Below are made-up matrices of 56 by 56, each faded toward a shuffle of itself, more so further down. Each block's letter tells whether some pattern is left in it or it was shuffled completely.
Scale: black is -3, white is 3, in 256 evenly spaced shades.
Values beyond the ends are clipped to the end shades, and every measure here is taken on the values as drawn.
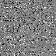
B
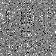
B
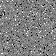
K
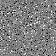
B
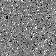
K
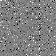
B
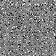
B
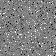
K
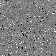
K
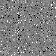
B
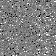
B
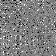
B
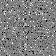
B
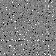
B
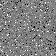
K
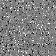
B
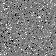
K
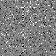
B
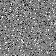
K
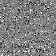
B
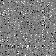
B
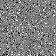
B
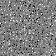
B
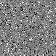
K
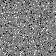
K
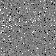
B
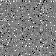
B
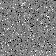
K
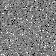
K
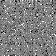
B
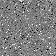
K
